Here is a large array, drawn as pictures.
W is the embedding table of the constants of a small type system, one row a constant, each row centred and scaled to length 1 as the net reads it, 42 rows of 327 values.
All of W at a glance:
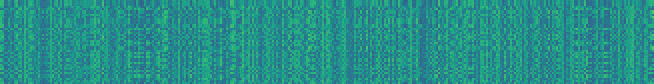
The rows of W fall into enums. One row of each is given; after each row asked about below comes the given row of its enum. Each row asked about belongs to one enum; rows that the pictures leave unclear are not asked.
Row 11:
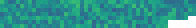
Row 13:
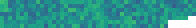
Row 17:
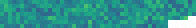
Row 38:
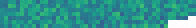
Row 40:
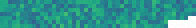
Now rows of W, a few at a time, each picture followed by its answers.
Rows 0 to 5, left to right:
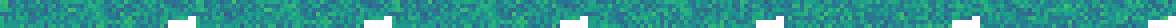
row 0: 13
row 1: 13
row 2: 13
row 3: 40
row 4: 38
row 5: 17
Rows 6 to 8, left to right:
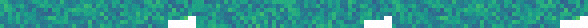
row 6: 17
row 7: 40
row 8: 17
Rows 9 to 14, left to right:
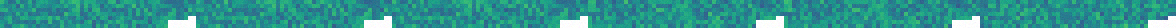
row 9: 11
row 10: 11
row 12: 13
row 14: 38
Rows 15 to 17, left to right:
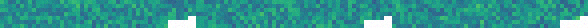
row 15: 11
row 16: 40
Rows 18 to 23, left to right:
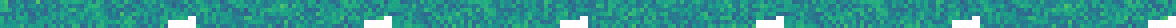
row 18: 13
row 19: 17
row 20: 40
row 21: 38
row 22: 40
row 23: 17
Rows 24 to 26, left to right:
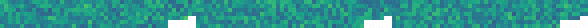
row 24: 17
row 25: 11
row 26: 38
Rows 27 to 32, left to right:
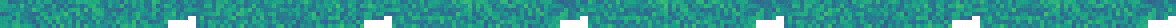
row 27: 40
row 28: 38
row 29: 11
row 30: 11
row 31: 38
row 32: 11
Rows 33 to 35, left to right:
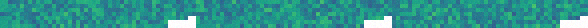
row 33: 40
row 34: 13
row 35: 38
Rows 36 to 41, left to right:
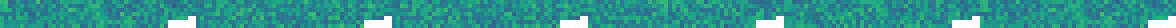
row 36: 13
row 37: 38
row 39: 11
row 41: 13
